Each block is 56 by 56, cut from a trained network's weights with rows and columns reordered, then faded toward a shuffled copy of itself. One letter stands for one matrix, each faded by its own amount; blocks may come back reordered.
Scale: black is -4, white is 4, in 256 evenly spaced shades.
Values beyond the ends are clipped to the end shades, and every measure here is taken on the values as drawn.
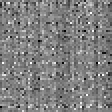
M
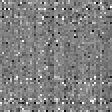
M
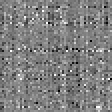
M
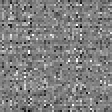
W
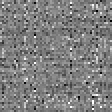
W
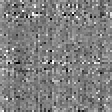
M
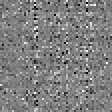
W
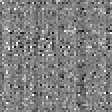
M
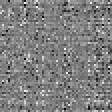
W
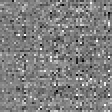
W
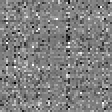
W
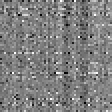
M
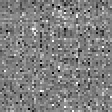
W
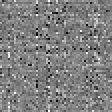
W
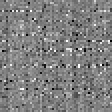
M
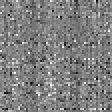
M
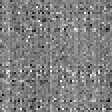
M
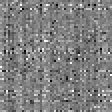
M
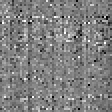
M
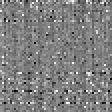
M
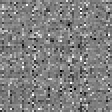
W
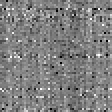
M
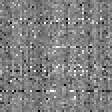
M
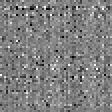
M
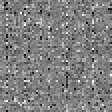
W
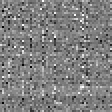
W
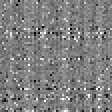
M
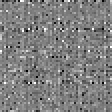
M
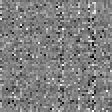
W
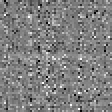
W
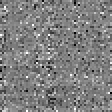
W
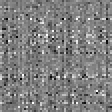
M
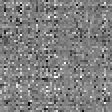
W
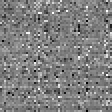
W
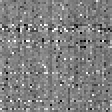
M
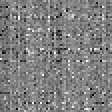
M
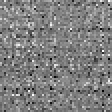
W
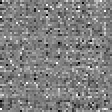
W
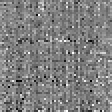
M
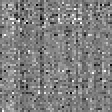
M
